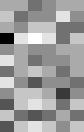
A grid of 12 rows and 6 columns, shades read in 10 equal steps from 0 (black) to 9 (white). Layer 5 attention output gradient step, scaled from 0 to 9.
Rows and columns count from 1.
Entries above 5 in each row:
4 2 3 4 3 3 4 1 3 4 2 4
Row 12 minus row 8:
-5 2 5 2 0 3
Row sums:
33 34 33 36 33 34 33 30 32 36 28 37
